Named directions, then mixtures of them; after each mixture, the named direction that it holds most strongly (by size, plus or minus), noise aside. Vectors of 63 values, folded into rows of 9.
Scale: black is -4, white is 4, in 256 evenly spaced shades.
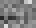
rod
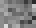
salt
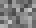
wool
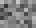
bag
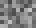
wool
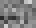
rod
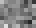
salt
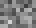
wool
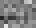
rod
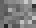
salt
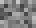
bag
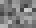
wool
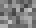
wool
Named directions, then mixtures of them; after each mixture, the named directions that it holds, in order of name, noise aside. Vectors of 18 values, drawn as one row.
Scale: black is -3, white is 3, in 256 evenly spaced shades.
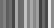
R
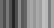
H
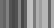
H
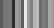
H, R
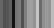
H, R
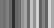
H, R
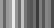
H, R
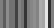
H, R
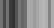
H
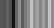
H, R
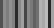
H, R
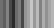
H, R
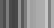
H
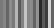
H, R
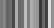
R
